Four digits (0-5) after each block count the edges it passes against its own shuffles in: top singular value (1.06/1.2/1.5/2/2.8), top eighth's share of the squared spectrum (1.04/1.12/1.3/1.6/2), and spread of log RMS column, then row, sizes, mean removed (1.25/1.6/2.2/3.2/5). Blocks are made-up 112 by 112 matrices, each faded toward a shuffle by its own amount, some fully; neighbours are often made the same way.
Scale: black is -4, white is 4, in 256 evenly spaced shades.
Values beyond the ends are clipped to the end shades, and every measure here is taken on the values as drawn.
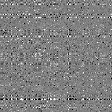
5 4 2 3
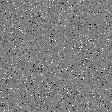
1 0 0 0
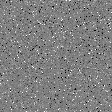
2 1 0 1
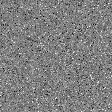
0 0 0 0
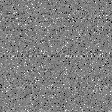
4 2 0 1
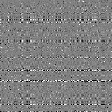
5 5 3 4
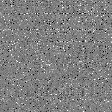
4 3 1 2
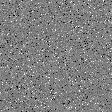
0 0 0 0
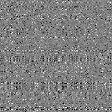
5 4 2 3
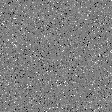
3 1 0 0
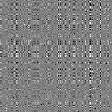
5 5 4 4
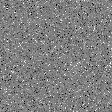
2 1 0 0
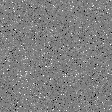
0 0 0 0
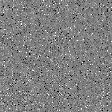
4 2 1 1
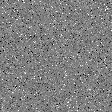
0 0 0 0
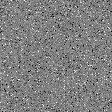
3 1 0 0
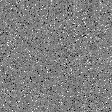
2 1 0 0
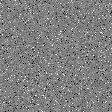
2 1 0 0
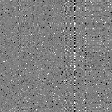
5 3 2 1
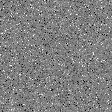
0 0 0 0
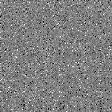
4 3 2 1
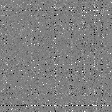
3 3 2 2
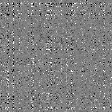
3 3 3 3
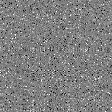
4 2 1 1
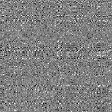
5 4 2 3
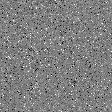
1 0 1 0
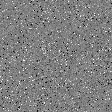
1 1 0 0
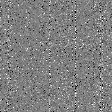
2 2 3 0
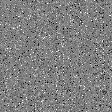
1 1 1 0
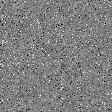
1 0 1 0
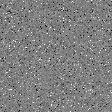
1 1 1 0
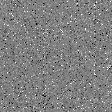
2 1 1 1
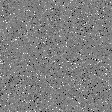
0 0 0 0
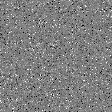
1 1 1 0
